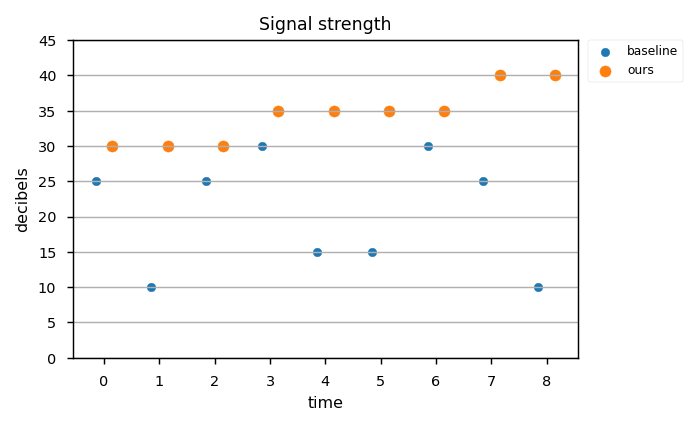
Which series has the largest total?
ours
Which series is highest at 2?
ours
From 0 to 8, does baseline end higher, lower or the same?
lower
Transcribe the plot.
Title: Signal strength
x-axis: time, ticks 0 1 2 3 4 5 6 7 8
y-axis: decibels, ticks 0 5 10 15 20 25 30 35 40 45
Legend: baseline, ours
Values:
baseline: 25 10 25 30 15 15 30 25 10
ours: 30 30 30 35 35 35 35 40 40
